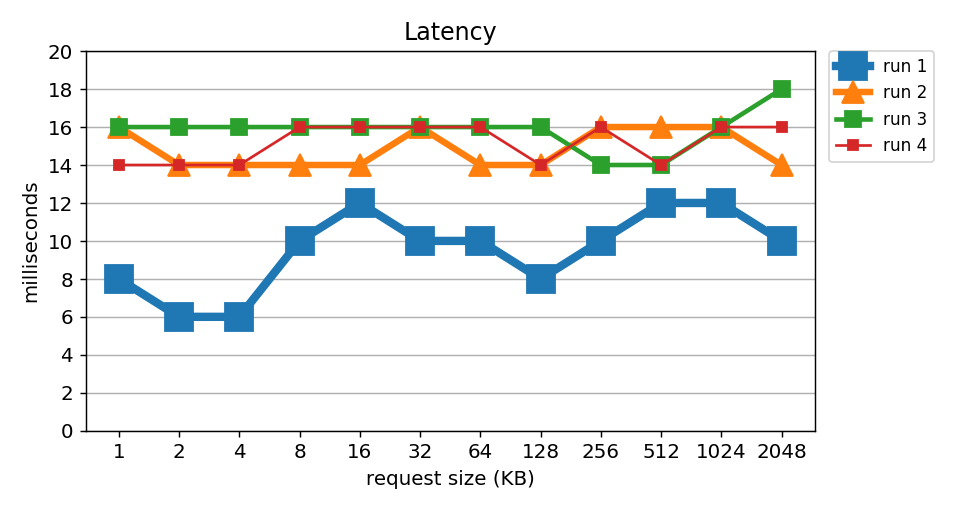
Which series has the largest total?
run 3
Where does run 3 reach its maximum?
2048
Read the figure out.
Title: Latency
x-axis: request size (KB), ticks 1 2 4 8 16 32 64 128 256 512 1024 2048
y-axis: milliseconds, ticks 0 2 4 6 8 10 12 14 16 18 20
Legend: run 1, run 2, run 3, run 4
Values:
run 1: 8 6 6 10 12 10 10 8 10 12 12 10
run 2: 16 14 14 14 14 16 14 14 16 16 16 14
run 3: 16 16 16 16 16 16 16 16 14 14 16 18
run 4: 14 14 14 16 16 16 16 14 16 14 16 16
